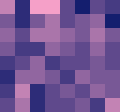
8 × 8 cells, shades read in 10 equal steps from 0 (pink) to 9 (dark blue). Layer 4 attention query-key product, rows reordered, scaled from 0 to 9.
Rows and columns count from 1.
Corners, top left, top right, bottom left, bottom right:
2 7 6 2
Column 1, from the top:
2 5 4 5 7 8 7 6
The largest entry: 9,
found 2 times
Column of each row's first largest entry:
6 8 2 2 1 1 3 3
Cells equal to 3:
5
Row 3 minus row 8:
-2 3 -5 -3 -2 0 -4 3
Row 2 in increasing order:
3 4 5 5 5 6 8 9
